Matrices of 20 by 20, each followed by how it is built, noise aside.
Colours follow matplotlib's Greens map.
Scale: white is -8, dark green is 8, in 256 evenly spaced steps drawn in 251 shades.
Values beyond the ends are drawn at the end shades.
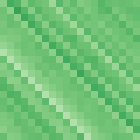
Toeplitz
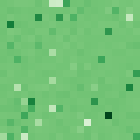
sparse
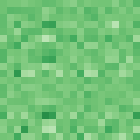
low rank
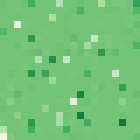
sparse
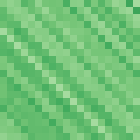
Toeplitz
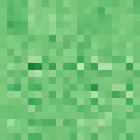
low rank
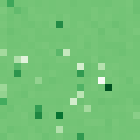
sparse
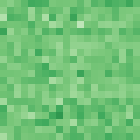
low rank
